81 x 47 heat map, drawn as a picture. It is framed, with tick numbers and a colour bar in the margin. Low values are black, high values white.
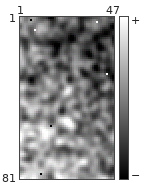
Grain: blotchy. Slope: up to the bottom left. Stripes: none. Mirror symmetry: none. Lone odd cells: 6, 3 higher and 3 lower than their neighbours.
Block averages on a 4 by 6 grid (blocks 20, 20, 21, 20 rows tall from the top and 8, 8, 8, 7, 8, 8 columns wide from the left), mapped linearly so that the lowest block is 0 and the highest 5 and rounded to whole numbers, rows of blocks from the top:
3 2 0 1 0 0
2 3 2 3 1 0
5 5 4 3 2 2
5 5 5 4 4 2
